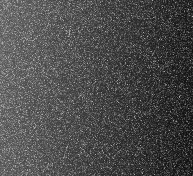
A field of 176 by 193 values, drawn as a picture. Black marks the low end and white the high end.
Slope: up to the left. Average level on the scale: 30%. Grain: fine.
